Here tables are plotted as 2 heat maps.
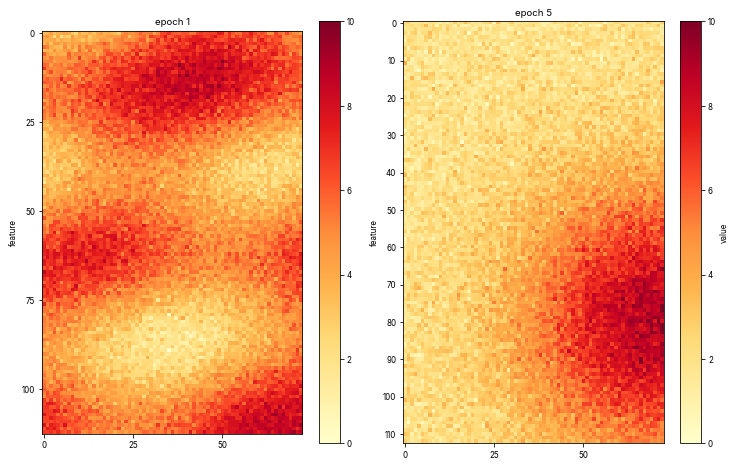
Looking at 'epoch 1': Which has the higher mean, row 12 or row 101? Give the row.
12
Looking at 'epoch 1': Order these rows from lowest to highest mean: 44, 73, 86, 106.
86, 44, 73, 106
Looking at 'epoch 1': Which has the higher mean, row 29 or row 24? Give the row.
24
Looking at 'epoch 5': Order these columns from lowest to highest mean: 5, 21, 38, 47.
5, 21, 38, 47
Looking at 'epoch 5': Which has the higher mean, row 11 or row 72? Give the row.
72
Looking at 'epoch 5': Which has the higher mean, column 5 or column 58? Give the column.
58
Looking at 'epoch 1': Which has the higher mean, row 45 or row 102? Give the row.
102
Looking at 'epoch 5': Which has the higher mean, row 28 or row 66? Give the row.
66
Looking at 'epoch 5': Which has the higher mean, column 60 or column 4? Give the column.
60
